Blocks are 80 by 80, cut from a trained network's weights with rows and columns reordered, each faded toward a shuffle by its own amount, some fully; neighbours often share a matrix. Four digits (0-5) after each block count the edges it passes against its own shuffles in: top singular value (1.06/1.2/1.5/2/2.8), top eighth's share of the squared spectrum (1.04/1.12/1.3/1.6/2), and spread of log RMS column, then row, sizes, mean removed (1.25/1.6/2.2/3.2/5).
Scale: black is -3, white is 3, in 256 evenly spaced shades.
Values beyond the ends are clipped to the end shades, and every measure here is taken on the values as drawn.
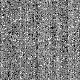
3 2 0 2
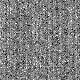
3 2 0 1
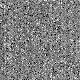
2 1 0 0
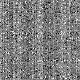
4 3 0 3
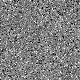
0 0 0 0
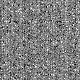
3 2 0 1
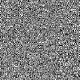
3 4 2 2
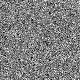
0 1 0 0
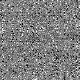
2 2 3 0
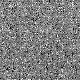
1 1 1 0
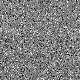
1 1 2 0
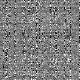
3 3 4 1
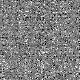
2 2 2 0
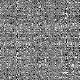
3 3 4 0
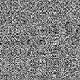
4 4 2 2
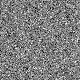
0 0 0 0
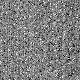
2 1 0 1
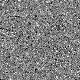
0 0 0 0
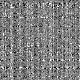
4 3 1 3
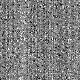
3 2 1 2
